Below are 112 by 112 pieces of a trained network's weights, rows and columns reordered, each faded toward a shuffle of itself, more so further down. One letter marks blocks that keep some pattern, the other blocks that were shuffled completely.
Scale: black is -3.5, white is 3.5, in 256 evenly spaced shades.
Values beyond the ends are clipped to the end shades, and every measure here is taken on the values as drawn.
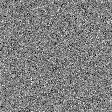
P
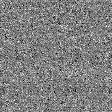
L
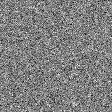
P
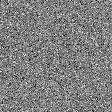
P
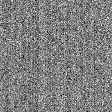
L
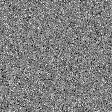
P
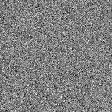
L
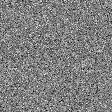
P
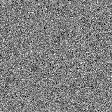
L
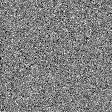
P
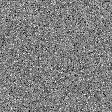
P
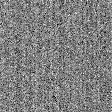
L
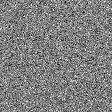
P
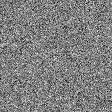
P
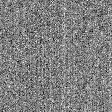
L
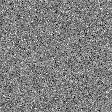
P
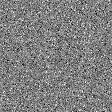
P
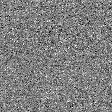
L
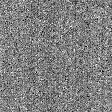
L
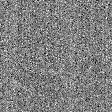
L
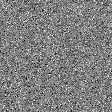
P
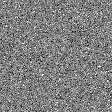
P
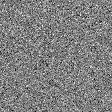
P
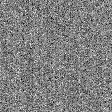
L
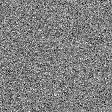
P
